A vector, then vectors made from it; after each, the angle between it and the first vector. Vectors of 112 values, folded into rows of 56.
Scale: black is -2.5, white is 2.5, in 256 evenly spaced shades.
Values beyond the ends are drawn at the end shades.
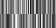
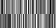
partly aligned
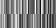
partly aligned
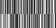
partly opposed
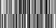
partly opposed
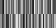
partly aligned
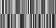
partly aligned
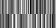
nearly parallel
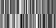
partly aligned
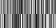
partly opposed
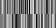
nearly opposite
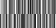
partly aligned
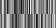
nearly opposite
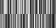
partly aligned
